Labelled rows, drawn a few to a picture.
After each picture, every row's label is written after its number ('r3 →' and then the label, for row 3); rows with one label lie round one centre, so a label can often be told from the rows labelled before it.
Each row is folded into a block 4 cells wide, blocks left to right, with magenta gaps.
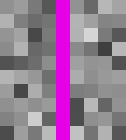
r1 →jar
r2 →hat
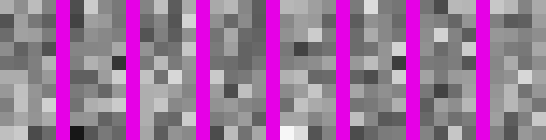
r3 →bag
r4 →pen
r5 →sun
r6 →jar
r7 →bag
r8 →pen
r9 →hat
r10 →sun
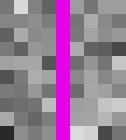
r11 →pen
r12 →bag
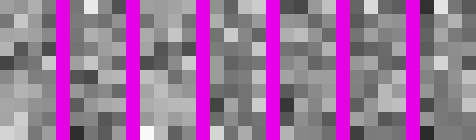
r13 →bag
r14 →pen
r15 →bag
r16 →hat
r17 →hat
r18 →pen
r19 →pen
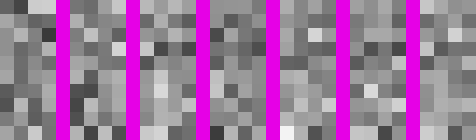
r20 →hat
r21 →hat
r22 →bag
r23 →jar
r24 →bag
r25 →bag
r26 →bag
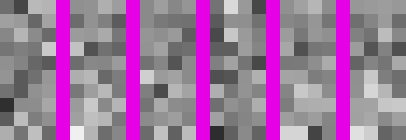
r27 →hat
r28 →bag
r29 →jar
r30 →pen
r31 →bag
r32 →bag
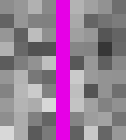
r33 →bag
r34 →jar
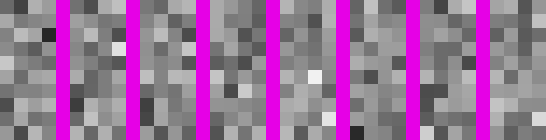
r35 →hat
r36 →hat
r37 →hat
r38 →jar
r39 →sun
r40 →pen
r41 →hat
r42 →sun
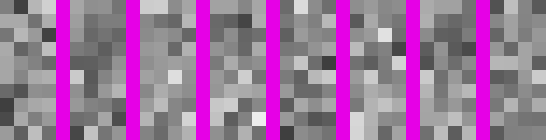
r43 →hat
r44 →jar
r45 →sun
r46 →sun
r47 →pen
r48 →bag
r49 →jar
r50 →pen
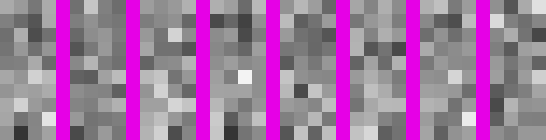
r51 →sun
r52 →pen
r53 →bag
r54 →sun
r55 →jar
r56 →bag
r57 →sun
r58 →hat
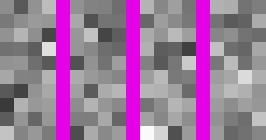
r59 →hat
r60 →jar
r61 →bag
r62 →sun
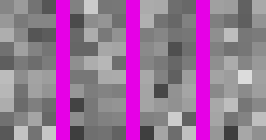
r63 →jar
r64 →pen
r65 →jar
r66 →sun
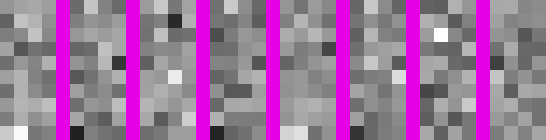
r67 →bag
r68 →pen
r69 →sun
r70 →pen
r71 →bag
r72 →pen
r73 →hat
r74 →jar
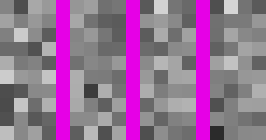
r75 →hat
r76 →jar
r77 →pen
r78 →pen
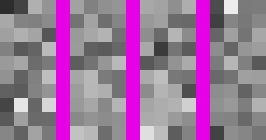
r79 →hat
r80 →bag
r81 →bag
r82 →pen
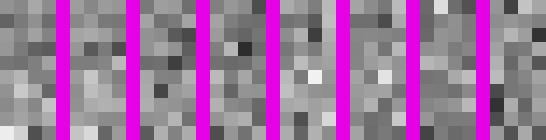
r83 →bag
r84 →bag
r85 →jar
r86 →jar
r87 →sun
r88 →sun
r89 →pen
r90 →hat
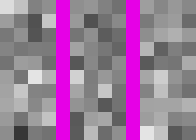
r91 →sun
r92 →jar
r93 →bag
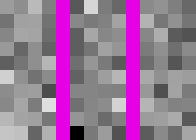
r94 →bag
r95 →pen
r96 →jar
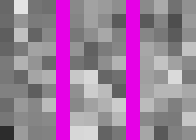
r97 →pen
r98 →bag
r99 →sun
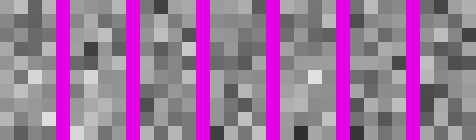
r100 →sun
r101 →bag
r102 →hat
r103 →jar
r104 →sun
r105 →pen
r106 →hat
